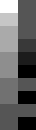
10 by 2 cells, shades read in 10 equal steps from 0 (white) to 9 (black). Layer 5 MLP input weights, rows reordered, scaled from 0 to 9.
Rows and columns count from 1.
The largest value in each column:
6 9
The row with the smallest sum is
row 1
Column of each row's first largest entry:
2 2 2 2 2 2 2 2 1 2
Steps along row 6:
up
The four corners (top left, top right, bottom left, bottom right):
0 6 6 9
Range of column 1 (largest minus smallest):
6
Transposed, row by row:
0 2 3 3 4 4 5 5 6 6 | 6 6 6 7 8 9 6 9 6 9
